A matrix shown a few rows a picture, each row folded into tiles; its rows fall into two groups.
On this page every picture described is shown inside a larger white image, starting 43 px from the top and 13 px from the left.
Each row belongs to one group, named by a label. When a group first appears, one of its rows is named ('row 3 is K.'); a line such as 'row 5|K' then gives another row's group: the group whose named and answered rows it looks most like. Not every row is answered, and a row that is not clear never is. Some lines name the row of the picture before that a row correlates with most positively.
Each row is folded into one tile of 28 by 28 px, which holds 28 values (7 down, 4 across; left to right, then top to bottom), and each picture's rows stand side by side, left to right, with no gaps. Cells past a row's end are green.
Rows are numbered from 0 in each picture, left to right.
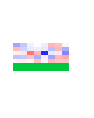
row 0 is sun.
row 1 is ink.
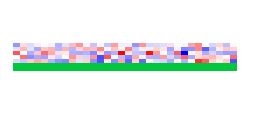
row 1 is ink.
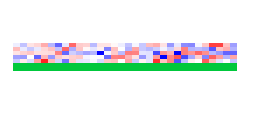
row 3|ink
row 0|sun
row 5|ink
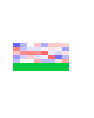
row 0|sun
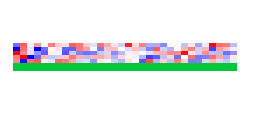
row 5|sun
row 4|sun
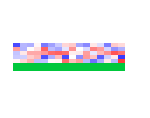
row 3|sun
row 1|sun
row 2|ink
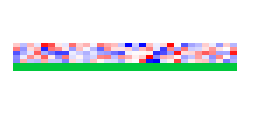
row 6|sun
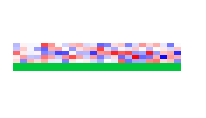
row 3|sun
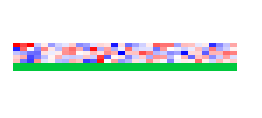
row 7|sun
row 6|ink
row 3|ink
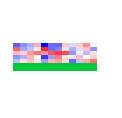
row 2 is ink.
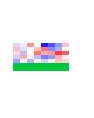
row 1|sun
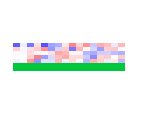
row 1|sun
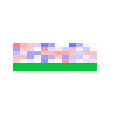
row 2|sun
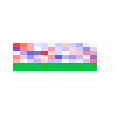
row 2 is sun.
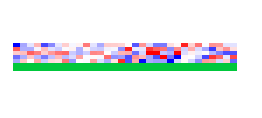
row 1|sun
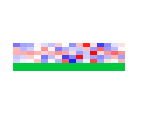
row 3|sun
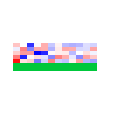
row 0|ink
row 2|ink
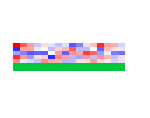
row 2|sun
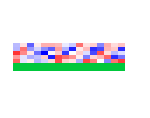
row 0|ink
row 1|ink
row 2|ink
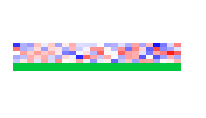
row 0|sun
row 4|ink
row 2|ink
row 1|ink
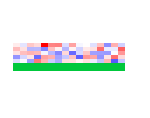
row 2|ink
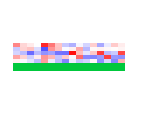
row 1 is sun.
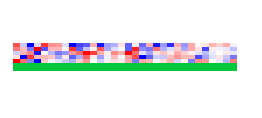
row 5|sun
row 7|sun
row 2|sun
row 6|ink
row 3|sun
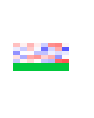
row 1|ink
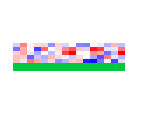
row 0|ink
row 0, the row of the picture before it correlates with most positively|1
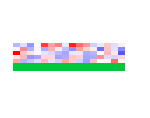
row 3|ink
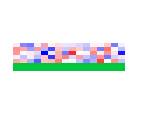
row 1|ink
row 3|ink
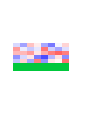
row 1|sun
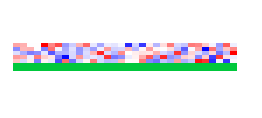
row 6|ink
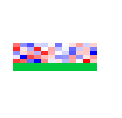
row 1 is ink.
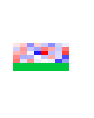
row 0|ink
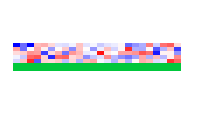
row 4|sun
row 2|ink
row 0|sun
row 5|ink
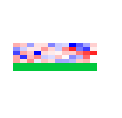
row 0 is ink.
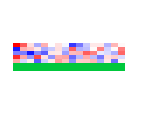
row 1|ink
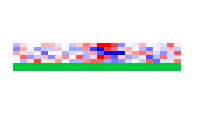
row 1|ink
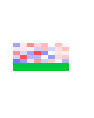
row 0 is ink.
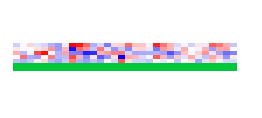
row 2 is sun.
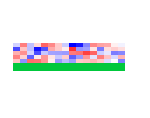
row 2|sun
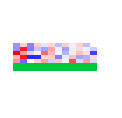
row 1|ink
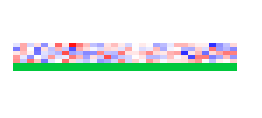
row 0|ink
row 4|sun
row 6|ink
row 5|sun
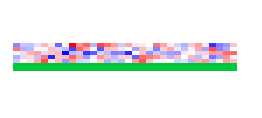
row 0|sun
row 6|ink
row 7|sun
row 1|ink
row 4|ink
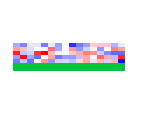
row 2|sun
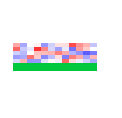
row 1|sun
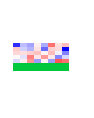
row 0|sun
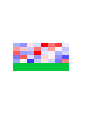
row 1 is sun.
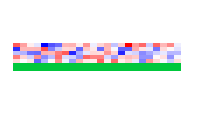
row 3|ink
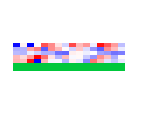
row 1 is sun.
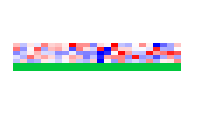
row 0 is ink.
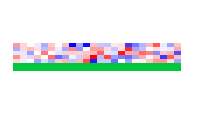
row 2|sun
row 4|sun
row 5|ink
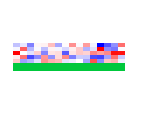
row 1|ink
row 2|sun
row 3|sun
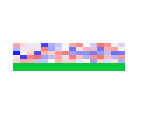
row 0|ink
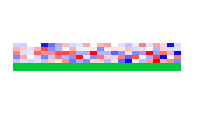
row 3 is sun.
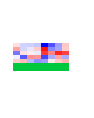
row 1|sun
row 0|ink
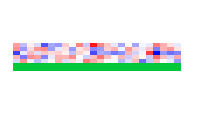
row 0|ink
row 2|ink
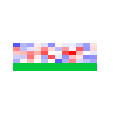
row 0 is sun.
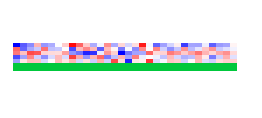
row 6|sun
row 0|sun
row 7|sun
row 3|ink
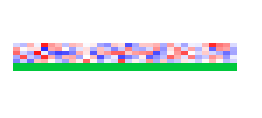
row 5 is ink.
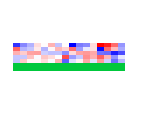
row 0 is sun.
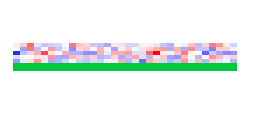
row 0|ink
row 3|sun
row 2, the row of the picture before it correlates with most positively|3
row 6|ink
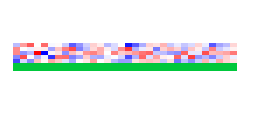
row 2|sun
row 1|ink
